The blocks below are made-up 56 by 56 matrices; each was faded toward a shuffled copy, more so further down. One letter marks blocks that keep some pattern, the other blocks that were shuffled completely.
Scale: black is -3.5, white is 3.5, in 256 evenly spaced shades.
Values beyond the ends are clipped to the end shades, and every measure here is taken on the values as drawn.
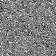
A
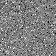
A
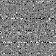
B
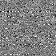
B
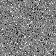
A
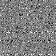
B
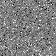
A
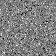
A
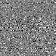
B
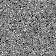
A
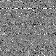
B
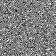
A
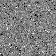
A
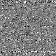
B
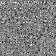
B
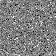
A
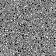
A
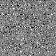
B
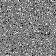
A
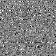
B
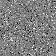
A
